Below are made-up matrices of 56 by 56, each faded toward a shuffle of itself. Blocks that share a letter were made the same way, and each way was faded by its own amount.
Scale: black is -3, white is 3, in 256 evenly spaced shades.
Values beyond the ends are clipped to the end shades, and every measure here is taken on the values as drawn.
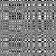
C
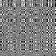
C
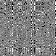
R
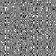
R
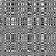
C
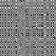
C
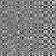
C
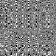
R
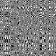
R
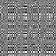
C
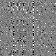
R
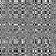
C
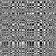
C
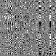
R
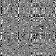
R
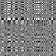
C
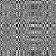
C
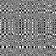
C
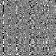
R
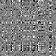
R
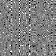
R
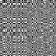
C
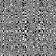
R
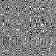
R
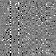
R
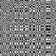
C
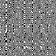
R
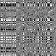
C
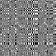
C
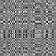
C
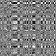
C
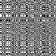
C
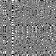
R
